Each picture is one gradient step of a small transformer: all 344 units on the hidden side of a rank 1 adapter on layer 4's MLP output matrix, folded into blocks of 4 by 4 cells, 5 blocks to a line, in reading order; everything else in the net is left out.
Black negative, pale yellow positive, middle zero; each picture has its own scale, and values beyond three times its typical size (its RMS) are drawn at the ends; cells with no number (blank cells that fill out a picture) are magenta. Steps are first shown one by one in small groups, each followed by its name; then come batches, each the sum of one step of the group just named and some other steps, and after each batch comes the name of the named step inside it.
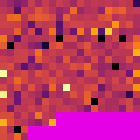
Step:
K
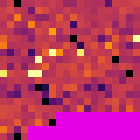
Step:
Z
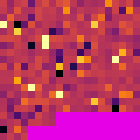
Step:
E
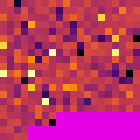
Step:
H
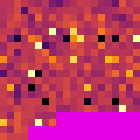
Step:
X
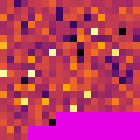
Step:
H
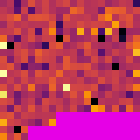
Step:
K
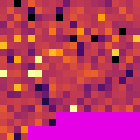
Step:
Z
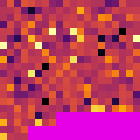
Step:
X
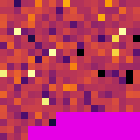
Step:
H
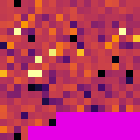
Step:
Z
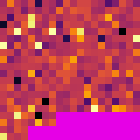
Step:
X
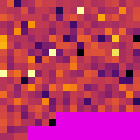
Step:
H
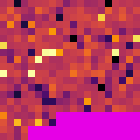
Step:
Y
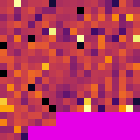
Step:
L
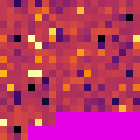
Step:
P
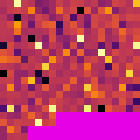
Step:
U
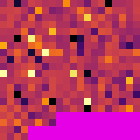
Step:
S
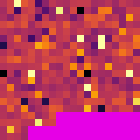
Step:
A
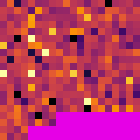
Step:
S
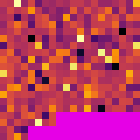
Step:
U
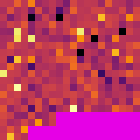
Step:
A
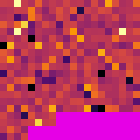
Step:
U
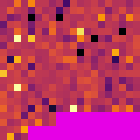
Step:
L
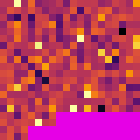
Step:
U
